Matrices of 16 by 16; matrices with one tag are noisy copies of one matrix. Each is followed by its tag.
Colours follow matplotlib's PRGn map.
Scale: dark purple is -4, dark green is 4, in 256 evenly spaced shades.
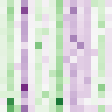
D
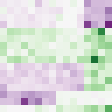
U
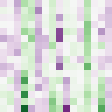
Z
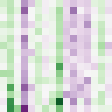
D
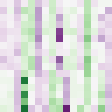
Z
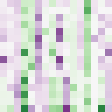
Z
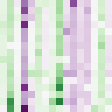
D
